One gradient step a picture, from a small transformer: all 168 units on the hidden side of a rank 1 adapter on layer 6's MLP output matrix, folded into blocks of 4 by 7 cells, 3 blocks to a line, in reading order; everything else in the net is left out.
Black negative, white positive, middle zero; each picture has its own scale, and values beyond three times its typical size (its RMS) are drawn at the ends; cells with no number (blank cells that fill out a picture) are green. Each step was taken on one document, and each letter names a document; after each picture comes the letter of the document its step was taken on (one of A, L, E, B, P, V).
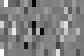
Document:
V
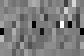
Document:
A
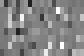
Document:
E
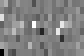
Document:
V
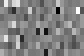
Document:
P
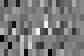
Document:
P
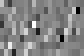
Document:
V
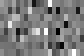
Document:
E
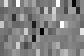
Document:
A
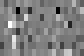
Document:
E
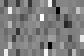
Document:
E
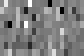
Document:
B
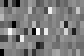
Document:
P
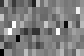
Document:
P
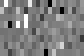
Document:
B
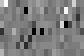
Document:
A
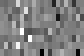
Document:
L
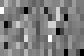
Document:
B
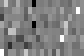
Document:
V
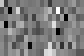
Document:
B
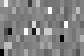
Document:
P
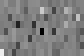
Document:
A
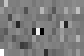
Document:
A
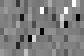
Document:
A
